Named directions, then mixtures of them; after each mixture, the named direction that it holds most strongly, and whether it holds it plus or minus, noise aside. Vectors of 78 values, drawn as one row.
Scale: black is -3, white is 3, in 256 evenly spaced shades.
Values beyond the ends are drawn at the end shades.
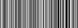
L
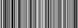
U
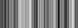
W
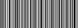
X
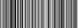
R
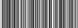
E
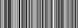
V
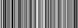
U, plus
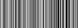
L, plus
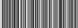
E, plus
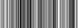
W, minus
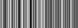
U, plus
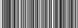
E, plus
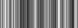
W, minus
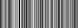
V, plus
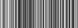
L, plus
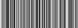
X, minus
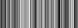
W, plus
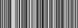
V, plus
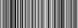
R, plus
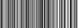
L, minus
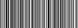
X, minus
